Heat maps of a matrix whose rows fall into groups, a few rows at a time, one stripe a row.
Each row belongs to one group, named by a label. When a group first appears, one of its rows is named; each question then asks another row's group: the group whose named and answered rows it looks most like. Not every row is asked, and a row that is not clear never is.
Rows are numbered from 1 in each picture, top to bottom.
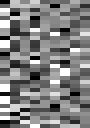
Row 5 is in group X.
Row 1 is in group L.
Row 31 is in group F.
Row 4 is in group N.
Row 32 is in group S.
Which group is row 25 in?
N
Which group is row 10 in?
L
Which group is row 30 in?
N
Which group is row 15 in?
X
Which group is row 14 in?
L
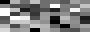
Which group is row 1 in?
L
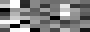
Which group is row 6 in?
N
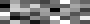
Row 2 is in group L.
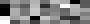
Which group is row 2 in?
S
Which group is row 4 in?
L
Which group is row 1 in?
F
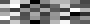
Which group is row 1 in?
X
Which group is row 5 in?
N
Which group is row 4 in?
F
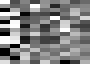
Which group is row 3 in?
L
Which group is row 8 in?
S
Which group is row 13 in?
L
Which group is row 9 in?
L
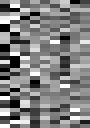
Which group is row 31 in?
X
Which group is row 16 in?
N
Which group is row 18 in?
L
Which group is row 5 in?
N
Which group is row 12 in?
L
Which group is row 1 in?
F
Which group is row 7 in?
L
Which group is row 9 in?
N
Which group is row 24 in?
L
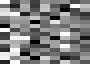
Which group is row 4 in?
F
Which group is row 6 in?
X
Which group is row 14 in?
N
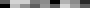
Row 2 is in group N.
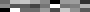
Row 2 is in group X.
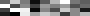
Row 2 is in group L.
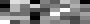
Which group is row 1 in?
X
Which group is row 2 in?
L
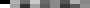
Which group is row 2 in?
N
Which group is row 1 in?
L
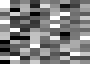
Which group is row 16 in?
L
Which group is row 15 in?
F
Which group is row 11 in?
L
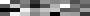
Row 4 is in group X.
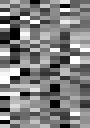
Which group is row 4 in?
N
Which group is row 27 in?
X
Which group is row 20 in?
N
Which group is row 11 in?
L
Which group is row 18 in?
F
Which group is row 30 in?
N
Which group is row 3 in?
S
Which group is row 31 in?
L
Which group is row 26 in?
X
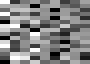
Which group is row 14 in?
X
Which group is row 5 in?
X
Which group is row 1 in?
N
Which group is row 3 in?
X
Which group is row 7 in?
F
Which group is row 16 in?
L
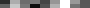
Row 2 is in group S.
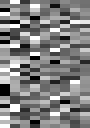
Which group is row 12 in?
F
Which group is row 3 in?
L
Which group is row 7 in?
F
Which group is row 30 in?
N
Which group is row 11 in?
L
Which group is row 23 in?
L
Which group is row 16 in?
X
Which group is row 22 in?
L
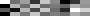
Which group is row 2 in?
L
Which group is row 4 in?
L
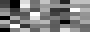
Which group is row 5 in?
L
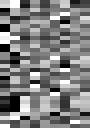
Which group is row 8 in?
L
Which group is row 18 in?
S
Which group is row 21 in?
S
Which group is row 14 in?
N
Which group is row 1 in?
F
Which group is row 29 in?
X
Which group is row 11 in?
N
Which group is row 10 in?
F
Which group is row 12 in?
L
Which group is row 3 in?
L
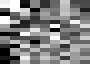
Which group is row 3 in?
X
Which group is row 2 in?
F
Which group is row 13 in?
L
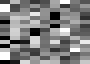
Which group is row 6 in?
L
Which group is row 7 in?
X
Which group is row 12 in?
L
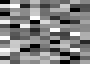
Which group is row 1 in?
L
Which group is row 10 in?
N
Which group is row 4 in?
L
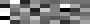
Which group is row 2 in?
S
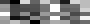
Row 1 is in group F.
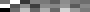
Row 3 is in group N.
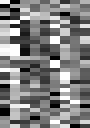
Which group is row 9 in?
F
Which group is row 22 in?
L
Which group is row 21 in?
F
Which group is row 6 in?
F
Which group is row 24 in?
X
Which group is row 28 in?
L
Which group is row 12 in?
F
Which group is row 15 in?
X
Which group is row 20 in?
S
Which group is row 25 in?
S
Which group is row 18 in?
F
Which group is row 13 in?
F
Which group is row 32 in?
F
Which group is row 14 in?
F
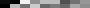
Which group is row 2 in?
L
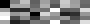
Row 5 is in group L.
